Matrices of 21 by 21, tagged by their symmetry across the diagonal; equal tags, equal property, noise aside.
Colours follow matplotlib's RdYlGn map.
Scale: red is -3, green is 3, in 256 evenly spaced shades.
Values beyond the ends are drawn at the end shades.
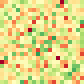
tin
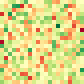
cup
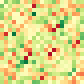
tin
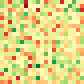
cup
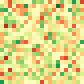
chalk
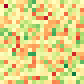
tin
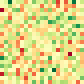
chalk
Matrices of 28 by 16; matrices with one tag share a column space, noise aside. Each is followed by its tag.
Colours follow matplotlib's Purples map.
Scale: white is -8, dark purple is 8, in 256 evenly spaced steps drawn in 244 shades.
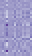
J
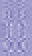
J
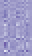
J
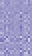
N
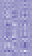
J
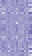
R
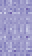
R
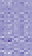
N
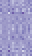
R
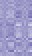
J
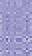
N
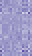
R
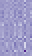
J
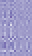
J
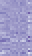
N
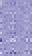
N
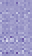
N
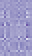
J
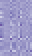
J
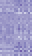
R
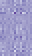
R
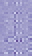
N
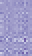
N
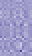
J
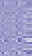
N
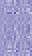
R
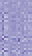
N
